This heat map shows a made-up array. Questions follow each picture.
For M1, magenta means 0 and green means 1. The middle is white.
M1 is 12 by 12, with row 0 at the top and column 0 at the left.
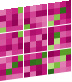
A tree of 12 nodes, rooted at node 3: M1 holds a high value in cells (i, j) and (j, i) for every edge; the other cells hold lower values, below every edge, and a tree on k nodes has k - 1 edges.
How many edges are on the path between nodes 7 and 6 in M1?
4
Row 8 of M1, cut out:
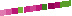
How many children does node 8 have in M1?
3
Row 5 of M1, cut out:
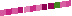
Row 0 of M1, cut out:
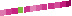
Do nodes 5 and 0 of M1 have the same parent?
no
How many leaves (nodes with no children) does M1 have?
8
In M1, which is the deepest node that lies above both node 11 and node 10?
8
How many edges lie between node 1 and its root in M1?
3
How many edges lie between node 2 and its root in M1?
4
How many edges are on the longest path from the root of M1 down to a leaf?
4
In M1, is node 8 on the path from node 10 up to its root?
yes
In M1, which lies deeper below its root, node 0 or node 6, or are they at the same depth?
node 6
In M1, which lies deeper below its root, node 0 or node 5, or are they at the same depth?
node 5
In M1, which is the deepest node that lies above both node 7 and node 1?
8
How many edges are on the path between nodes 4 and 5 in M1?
5
